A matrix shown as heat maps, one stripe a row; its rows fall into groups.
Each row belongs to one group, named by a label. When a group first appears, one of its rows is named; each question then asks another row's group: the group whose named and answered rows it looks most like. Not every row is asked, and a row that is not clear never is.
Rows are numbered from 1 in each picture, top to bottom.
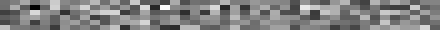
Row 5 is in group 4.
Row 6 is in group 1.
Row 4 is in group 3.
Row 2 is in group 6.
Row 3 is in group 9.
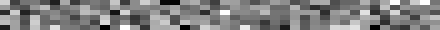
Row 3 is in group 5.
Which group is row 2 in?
3
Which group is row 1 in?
1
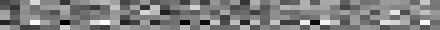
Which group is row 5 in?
9
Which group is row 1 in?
9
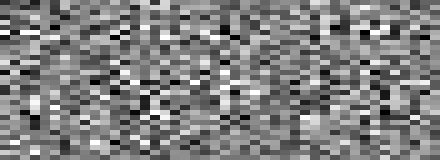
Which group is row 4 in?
9
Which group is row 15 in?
5
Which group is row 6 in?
4
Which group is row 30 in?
9
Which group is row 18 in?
5
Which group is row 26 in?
6
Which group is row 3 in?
4
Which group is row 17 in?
1
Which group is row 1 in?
4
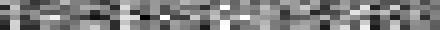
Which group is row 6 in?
5
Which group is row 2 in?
5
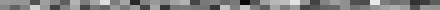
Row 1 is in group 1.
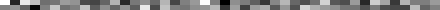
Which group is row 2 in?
6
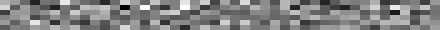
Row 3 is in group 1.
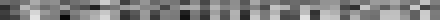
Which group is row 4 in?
9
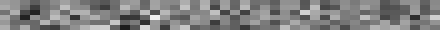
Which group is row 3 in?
6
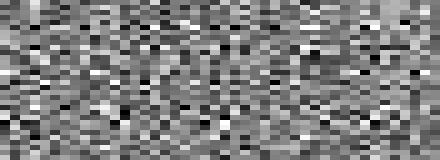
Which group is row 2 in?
9
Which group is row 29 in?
3
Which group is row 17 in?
3
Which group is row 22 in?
9
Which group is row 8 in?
1
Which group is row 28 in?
6
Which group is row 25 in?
5
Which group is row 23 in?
1
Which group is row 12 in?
3
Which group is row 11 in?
9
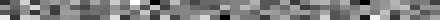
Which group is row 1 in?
4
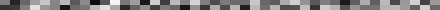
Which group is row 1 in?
3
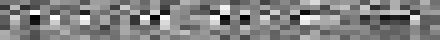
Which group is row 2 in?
5
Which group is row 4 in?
6
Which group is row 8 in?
6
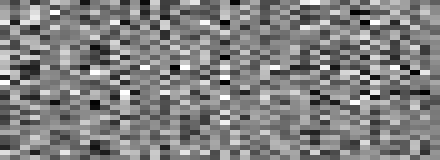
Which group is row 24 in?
9
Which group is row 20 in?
5
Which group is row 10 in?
3
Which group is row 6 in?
6
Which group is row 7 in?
5
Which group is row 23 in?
5
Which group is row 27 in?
3
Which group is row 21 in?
4
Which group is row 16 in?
5
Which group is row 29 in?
3
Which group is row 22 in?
3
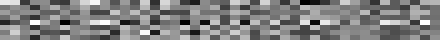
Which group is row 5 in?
9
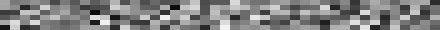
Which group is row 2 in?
1
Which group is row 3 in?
3
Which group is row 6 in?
5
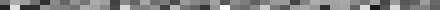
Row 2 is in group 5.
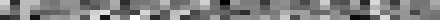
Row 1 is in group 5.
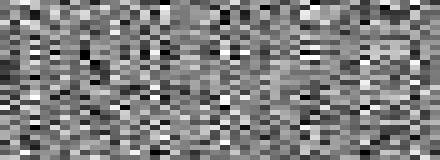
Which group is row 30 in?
6
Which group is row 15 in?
3
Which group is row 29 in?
5
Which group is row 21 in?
5
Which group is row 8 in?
6
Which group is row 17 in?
3
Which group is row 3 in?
6
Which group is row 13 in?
3
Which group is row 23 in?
3
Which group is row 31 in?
4
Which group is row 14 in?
3
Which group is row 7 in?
3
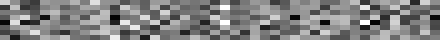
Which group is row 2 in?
5
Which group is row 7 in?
9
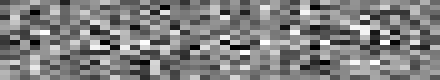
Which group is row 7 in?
3
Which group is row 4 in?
5
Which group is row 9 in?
4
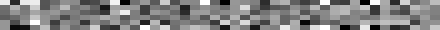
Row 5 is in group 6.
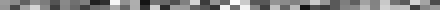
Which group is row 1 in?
1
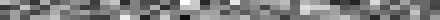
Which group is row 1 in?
1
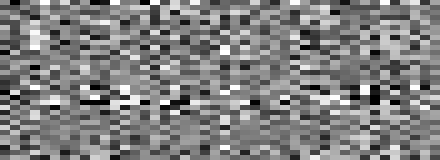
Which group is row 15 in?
3
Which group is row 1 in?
3
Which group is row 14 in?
6
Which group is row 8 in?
3
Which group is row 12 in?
1
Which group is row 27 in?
5
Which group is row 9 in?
9
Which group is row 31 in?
9
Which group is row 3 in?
1
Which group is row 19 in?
5
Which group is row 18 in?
3
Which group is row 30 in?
5
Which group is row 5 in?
9
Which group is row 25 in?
5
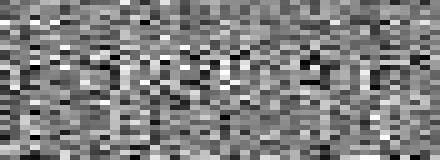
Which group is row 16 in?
5
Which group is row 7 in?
5
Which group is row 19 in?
3
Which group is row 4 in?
4
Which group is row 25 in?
4
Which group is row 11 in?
9
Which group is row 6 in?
3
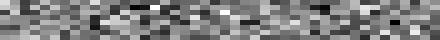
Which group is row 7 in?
4
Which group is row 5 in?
1
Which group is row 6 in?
3
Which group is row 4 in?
1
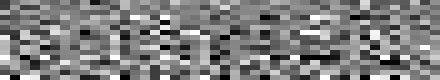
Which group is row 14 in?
6
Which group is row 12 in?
3
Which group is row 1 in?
3
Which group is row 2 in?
5
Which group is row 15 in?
9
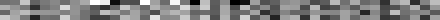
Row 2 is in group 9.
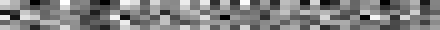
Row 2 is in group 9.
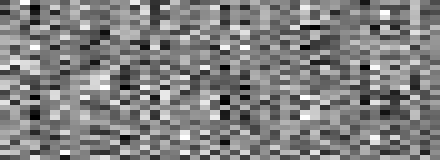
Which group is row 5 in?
6
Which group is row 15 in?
9
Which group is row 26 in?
1
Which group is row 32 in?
9
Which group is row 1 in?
4
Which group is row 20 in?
6
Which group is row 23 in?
6
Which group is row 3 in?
4
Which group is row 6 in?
3
